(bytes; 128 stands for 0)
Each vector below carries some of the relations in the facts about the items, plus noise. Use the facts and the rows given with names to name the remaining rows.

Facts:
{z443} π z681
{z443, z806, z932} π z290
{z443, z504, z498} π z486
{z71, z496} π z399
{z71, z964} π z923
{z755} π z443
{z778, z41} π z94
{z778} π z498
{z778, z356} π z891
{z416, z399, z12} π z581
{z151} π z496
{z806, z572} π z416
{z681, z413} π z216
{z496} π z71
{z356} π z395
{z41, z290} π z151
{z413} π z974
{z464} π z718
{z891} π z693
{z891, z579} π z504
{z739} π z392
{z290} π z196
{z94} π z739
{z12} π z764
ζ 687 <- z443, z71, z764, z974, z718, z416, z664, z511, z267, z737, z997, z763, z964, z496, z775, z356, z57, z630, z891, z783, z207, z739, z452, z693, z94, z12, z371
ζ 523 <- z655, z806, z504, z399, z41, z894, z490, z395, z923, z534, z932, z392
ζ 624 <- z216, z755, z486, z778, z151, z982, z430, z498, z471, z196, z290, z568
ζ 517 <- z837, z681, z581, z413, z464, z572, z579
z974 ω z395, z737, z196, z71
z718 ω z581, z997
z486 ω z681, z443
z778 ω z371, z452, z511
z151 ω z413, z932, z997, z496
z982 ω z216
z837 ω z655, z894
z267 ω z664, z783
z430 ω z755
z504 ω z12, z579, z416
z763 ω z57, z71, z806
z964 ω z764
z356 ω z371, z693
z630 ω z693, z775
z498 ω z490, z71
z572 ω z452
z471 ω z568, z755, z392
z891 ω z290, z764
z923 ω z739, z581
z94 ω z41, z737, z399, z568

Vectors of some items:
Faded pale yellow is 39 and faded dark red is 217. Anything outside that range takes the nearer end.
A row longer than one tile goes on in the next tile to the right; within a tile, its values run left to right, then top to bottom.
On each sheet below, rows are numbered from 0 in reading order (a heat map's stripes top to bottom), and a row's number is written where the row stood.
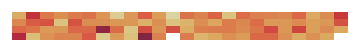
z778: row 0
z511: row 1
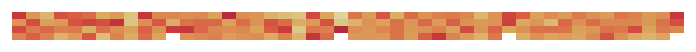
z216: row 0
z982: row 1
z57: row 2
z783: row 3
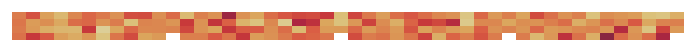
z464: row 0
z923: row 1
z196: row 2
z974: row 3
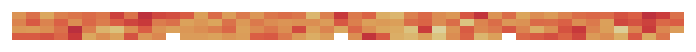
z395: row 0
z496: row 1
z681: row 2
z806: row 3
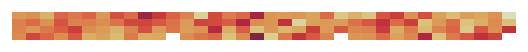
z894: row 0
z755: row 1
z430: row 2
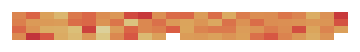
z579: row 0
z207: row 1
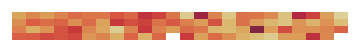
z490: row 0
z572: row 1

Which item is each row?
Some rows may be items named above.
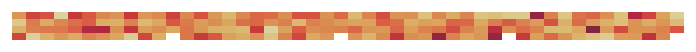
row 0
z452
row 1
z464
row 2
z763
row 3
z572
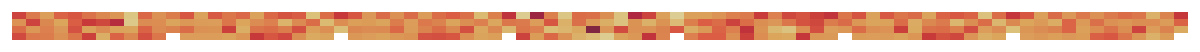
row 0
z196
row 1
z997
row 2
z739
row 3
z572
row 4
z392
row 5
z997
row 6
z496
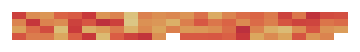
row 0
z568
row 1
z395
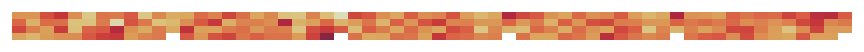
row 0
z718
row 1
z498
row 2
z737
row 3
z737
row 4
z932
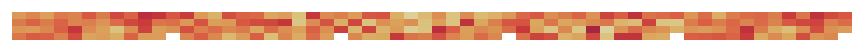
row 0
z534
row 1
z216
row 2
z356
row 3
z581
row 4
z395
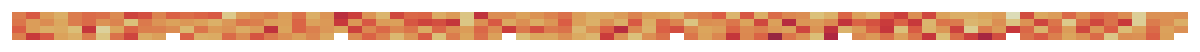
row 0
z413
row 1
z371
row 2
z216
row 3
z267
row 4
z71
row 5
z471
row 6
z290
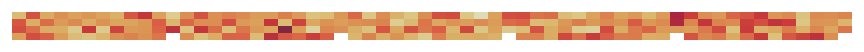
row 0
z837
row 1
z94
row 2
z764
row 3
z693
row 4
z568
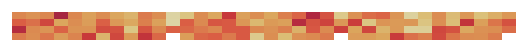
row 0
z151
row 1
z504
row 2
z630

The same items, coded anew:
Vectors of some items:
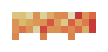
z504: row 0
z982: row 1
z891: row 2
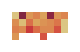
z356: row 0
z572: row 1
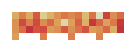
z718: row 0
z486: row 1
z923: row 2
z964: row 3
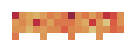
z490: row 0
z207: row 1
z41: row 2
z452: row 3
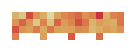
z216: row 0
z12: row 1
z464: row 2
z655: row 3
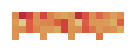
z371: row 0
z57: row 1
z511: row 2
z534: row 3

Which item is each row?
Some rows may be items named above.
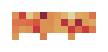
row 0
z763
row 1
z395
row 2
z151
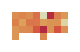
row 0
z207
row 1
z778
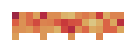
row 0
z737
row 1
z71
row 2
z471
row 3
z932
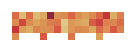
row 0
z196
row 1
z572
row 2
z534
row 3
z94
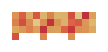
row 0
z837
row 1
z498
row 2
z568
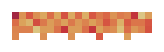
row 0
z392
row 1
z267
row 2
z267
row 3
z464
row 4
z974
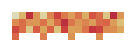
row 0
z290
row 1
z764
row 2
z267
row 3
z755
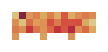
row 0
z356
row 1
z718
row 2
z471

